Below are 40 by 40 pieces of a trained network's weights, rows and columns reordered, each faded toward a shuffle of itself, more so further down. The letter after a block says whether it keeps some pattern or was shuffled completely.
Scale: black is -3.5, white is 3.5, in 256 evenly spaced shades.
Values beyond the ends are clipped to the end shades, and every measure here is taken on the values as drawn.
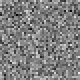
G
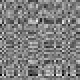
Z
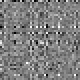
Z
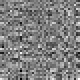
Z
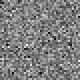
G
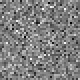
G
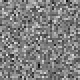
G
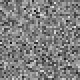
G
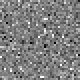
G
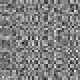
Z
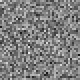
G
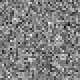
G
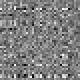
Z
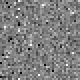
G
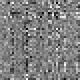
Z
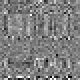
Z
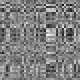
Z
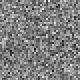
G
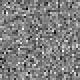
G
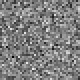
G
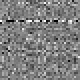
Z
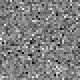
G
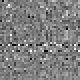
Z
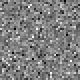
G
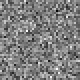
G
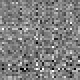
Z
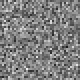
G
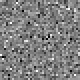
G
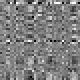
Z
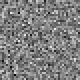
G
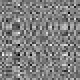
Z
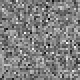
G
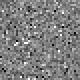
G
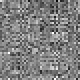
Z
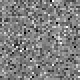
G
